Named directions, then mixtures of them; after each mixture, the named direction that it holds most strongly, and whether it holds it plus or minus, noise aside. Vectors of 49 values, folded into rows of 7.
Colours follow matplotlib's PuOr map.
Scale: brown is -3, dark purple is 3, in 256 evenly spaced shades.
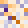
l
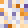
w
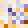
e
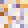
l, minus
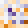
e, plus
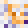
e, minus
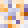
w, plus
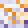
e, minus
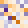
l, plus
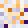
e, minus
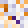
l, minus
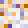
w, minus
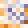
e, plus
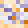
e, plus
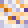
l, minus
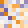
l, plus
